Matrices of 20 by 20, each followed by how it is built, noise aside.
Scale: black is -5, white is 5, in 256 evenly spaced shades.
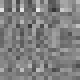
low rank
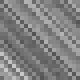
Toeplitz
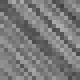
Toeplitz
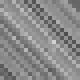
Toeplitz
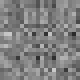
low rank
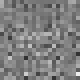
low rank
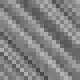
Toeplitz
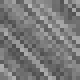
Toeplitz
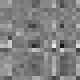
low rank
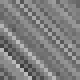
Toeplitz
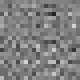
low rank
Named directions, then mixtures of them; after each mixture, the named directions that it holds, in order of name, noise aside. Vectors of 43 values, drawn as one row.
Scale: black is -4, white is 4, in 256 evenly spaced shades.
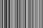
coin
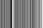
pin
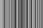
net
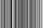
net, pin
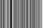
coin, pin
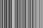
coin, pin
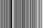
pin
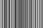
coin, net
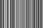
coin, net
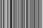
coin, pin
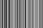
coin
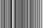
net, pin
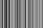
coin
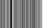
coin, pin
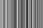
coin, net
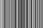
net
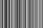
coin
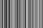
coin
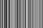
coin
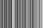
coin, pin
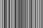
coin, net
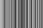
net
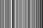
net, pin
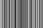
coin, net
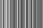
coin, net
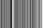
pin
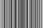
net, pin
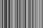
coin
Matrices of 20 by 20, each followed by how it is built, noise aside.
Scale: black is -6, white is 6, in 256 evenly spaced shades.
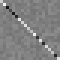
diagonal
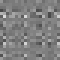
low rank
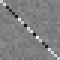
diagonal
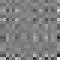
low rank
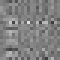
low rank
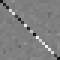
diagonal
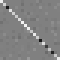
diagonal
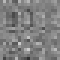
low rank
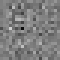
low rank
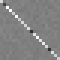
diagonal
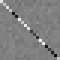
diagonal
